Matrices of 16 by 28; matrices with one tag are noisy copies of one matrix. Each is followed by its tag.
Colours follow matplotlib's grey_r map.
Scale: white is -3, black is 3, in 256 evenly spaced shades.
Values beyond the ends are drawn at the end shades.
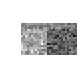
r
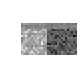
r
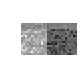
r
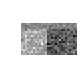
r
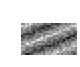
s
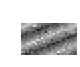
s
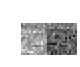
r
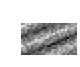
s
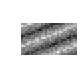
s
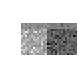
r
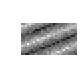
s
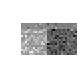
r
